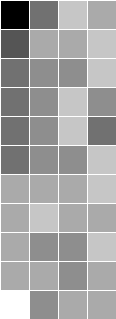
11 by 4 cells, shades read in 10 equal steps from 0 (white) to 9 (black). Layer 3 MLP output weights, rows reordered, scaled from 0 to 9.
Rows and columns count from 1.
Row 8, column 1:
3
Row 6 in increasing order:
2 4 4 5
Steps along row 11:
up down same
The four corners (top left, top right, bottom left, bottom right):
9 3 0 3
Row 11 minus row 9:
-3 0 -1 1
